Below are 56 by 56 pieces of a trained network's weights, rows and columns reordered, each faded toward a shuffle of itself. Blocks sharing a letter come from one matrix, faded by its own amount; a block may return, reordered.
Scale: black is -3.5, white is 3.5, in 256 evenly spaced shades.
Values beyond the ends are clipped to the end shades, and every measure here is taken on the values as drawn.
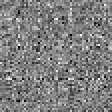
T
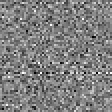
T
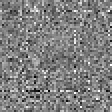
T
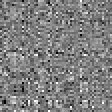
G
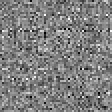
T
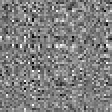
G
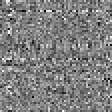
T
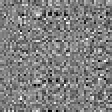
G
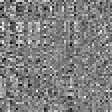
G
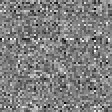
T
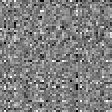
G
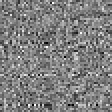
T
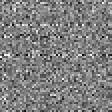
T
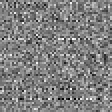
T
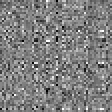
G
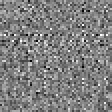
T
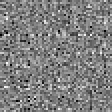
T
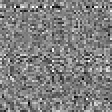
T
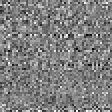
T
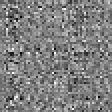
G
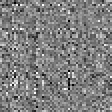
G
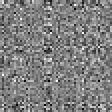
G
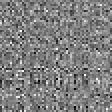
G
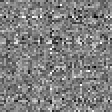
T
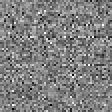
T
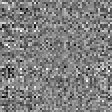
G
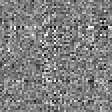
T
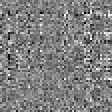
G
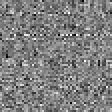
T
